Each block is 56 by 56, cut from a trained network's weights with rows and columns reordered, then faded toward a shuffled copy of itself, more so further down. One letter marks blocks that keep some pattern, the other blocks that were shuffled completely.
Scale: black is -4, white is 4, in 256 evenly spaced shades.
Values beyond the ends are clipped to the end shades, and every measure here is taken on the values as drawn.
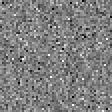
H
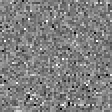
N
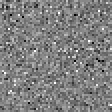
N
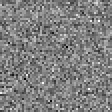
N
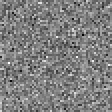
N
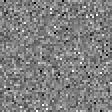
N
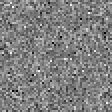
N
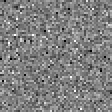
H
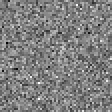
H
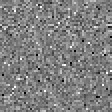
N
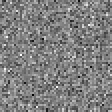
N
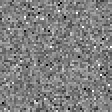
H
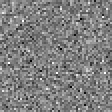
H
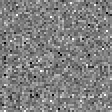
N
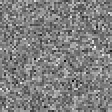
H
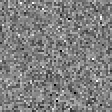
H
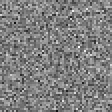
H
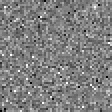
N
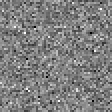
N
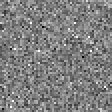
H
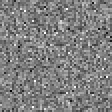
N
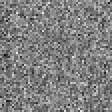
N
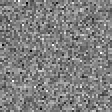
H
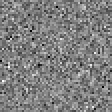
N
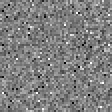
H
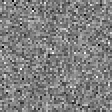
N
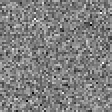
H
